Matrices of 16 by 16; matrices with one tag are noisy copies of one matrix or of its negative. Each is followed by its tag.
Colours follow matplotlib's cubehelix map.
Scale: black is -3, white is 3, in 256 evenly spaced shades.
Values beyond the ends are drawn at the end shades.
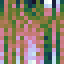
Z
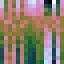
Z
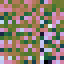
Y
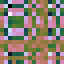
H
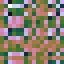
H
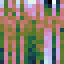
Z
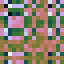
H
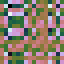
H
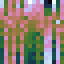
Z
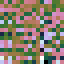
Y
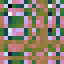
H
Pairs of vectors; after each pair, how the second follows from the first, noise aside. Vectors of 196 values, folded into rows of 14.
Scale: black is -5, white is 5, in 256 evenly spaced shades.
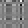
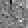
shuffled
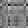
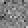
shuffled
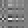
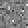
shuffled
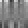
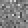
shuffled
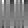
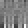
reversed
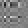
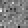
shuffled
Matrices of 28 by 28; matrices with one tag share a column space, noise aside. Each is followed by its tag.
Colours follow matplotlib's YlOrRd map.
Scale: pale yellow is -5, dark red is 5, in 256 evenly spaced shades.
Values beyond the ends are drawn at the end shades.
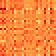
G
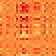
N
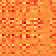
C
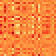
N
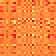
C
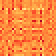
G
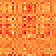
N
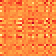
C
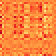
N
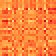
G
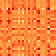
G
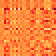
G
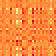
G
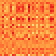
N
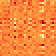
C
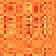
N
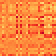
N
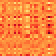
N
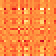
G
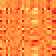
G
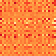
C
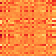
C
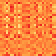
N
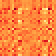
G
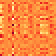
N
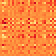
C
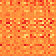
C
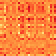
N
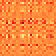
C
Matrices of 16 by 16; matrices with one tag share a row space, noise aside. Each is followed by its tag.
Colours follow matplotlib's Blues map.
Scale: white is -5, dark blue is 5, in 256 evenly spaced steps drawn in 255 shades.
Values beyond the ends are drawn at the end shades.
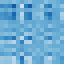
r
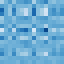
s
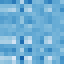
r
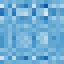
s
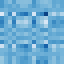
s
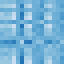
r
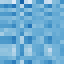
r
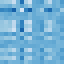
r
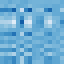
r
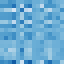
r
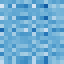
s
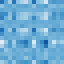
s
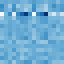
s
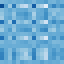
s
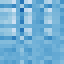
r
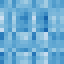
s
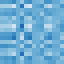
r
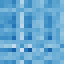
r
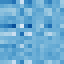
r
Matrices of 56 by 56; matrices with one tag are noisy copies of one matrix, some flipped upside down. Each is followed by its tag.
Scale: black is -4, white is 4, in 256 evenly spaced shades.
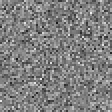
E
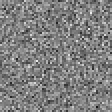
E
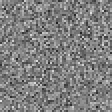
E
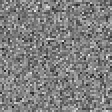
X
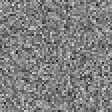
E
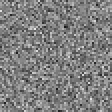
E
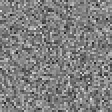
E
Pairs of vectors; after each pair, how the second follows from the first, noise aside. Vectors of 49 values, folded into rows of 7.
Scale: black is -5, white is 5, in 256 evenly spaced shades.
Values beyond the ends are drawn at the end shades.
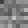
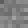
shrunk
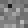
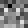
scaled up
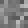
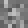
wrapped around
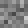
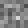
shuffled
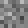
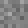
shrunk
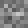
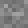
shrunk
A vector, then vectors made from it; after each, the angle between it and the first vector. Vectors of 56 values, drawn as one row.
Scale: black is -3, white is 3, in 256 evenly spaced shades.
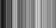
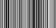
orthogonal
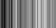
nearly parallel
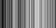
nearly parallel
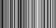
partly aligned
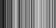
nearly parallel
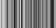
partly opposed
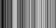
nearly parallel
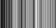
nearly parallel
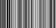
partly aligned
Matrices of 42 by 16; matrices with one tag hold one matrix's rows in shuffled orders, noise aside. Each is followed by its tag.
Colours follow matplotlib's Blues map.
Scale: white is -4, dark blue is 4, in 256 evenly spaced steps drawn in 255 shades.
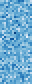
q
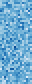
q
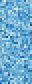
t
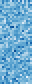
q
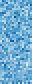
q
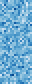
q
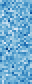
t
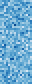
q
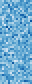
t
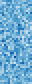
q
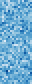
t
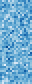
t
